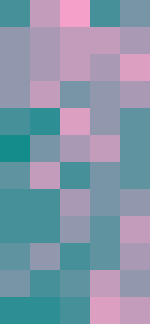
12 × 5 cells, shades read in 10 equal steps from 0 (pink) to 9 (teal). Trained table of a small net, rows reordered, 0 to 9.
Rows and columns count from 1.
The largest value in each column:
9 8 7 7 6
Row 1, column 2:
2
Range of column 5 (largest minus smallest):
5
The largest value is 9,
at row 6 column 1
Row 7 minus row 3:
2 -1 5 2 5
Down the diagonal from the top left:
7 3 2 4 6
